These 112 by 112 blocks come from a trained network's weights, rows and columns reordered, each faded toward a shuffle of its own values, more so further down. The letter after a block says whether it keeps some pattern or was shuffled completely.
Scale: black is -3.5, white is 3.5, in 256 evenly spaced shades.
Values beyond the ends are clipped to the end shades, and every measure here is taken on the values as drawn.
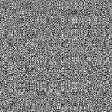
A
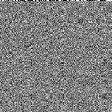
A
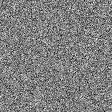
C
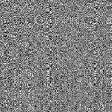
A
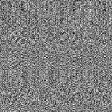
A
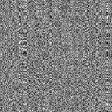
A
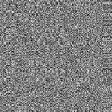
A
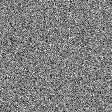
C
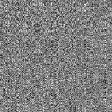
A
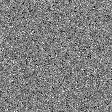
C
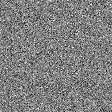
C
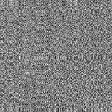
A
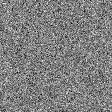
C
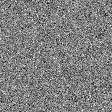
C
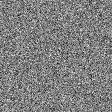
C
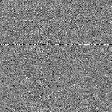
A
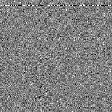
A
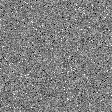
C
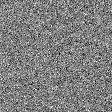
C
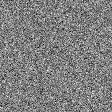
C
